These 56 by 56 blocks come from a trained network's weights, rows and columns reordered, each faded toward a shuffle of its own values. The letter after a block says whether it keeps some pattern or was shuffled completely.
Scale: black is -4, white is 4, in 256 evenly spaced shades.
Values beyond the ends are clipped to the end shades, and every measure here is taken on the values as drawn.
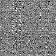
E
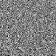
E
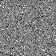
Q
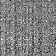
E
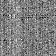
E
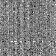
E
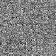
E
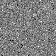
Q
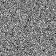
Q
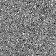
Q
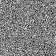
Q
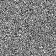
Q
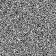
Q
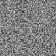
E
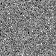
Q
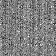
E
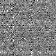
E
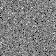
Q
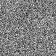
Q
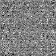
E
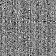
E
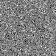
Q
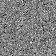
Q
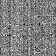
E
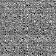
E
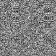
E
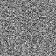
E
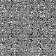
E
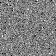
Q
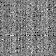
E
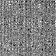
E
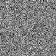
E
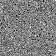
Q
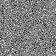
Q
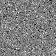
Q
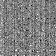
E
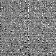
E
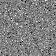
Q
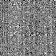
E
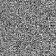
E
